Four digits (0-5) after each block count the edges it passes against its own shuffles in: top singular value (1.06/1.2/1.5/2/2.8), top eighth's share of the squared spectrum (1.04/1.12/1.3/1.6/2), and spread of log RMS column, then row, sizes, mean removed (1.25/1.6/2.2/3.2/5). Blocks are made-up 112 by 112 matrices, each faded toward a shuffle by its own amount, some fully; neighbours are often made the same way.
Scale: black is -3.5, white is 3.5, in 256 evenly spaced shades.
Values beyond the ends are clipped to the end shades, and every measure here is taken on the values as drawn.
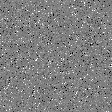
2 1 0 0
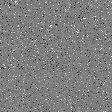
0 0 0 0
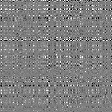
5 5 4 4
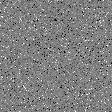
1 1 0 0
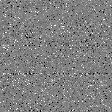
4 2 1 1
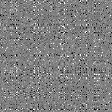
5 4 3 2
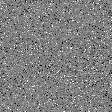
3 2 0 0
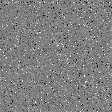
2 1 0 0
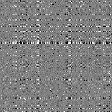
5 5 3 4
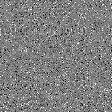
4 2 1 1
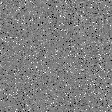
3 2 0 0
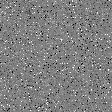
2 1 0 0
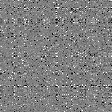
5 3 2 2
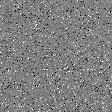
3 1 0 1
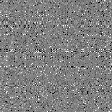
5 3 2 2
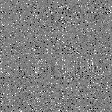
4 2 1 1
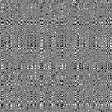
5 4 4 3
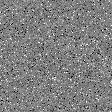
0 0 0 0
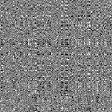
5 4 3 3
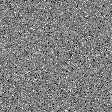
2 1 0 0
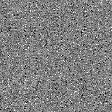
4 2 1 1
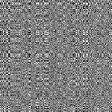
5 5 4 4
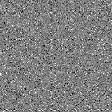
4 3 1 2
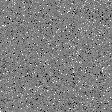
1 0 0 0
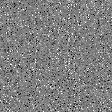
3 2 2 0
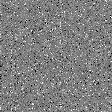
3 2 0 0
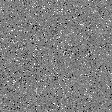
2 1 0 0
